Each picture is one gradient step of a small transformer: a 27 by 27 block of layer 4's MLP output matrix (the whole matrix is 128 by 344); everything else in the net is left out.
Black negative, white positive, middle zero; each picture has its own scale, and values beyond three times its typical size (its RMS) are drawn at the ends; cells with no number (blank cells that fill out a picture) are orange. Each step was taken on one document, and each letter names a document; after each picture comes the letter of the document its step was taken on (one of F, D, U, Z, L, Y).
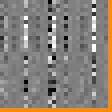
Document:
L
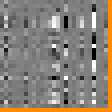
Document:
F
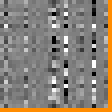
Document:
F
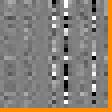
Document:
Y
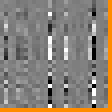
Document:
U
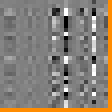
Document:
Y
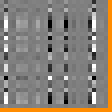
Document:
U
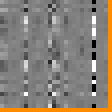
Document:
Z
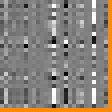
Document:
F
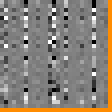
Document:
L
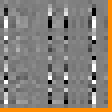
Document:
U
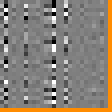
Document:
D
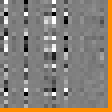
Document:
D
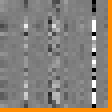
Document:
Z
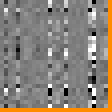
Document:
U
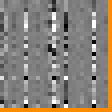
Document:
L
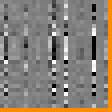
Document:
F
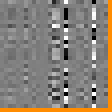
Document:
Y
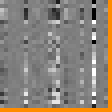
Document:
Z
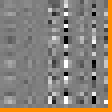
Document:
Y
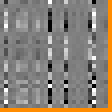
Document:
U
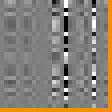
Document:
Y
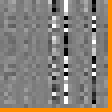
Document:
Y
